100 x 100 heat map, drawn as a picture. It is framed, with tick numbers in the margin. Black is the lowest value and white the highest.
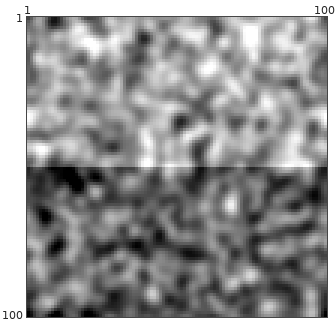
Ninth with the highest average: top right. Lone odd cells: none. Seam: horizontal, 50% of the way down, the top part higher. Grain: blotchy. Average level on the scale: 50%.
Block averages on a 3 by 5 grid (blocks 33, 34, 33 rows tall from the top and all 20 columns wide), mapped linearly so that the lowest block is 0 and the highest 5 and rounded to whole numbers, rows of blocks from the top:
44454 / 12222 / 10011
